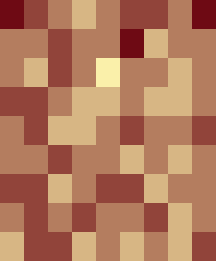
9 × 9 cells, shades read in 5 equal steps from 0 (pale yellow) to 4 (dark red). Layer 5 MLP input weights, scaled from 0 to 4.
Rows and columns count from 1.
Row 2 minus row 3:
0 1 0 0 2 2 -1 1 0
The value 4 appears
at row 1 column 1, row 1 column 9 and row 2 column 6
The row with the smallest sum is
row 3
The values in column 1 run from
1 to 4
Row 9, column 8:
1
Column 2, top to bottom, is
3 2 1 3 3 2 3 3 3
